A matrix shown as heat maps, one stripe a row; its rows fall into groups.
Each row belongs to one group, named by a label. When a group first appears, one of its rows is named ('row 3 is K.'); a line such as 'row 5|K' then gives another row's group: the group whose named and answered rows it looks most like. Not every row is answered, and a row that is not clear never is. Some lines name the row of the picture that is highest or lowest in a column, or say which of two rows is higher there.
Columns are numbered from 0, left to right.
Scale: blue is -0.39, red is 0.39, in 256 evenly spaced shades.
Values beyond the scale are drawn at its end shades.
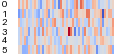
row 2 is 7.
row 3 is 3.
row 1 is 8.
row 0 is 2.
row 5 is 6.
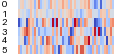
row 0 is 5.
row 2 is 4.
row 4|6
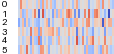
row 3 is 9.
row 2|8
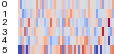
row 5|4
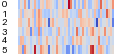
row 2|5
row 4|2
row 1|5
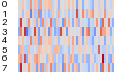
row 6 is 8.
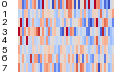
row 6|9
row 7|2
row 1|3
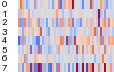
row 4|8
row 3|5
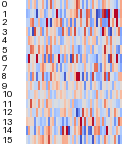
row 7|8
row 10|7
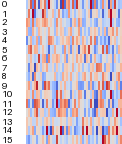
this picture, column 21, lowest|11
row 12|7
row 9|5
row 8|8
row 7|4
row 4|4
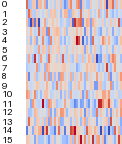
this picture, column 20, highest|1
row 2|6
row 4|3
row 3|9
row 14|5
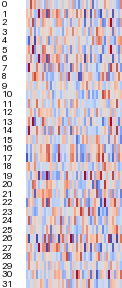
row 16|5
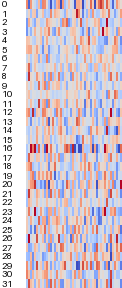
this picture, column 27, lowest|16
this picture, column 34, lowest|0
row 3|5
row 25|6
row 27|7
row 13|3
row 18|2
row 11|9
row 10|5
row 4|5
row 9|9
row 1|3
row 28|8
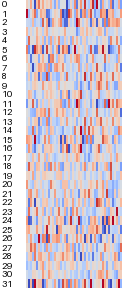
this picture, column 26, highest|24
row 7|6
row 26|9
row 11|3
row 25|5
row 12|6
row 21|2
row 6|3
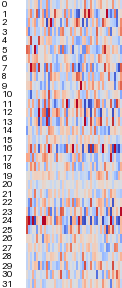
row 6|5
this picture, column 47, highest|23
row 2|3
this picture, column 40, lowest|25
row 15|2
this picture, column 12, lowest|23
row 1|2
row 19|5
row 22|4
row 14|4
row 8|3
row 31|8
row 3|7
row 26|5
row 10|6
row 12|9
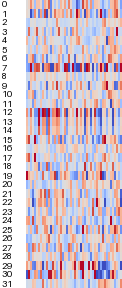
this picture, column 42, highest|24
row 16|7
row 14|9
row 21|6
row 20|8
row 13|9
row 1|6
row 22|6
